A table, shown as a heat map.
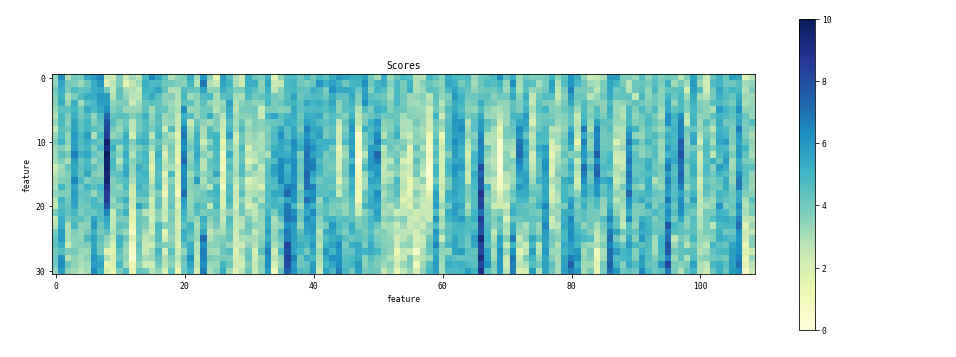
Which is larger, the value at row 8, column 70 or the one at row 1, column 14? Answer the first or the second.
the second
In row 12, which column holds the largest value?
8
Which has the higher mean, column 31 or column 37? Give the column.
37
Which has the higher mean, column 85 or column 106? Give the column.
106
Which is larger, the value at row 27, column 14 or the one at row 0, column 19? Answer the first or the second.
the second
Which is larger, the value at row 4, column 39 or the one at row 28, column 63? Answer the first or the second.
the first
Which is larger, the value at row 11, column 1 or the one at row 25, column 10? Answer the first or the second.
the second
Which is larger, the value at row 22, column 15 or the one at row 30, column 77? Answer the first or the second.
the second
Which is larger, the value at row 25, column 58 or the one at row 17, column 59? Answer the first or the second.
the second
